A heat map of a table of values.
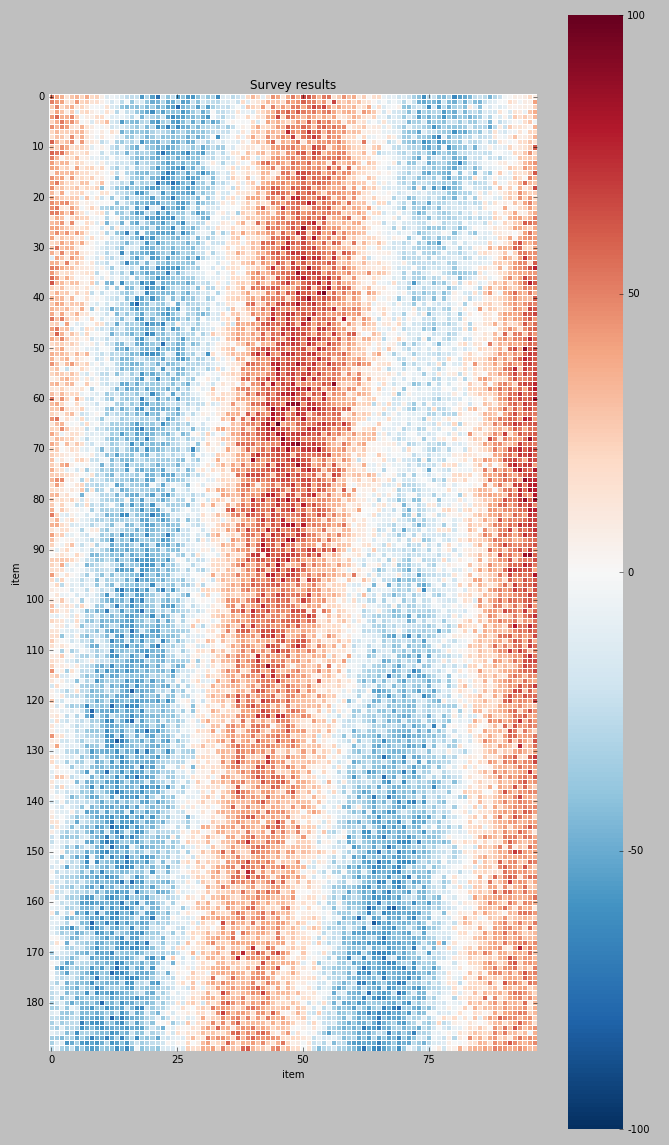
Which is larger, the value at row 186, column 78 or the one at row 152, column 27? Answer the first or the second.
the second
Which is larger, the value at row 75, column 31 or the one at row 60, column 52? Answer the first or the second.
the second
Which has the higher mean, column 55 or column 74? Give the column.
55
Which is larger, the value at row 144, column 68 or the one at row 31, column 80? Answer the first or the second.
the second
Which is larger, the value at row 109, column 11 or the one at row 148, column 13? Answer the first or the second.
the first
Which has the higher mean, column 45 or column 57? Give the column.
45
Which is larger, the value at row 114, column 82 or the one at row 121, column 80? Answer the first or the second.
the first
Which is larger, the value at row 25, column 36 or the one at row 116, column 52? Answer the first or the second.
the second
